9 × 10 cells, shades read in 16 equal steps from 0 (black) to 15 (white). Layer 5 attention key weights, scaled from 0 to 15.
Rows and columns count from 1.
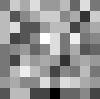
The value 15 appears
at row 4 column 5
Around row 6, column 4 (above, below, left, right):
6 11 11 10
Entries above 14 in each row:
0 0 0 1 0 0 0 0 0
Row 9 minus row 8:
-4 1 3 -4 -9 -8 -7 -6 -2 -5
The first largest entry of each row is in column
4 5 2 5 6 3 3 5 2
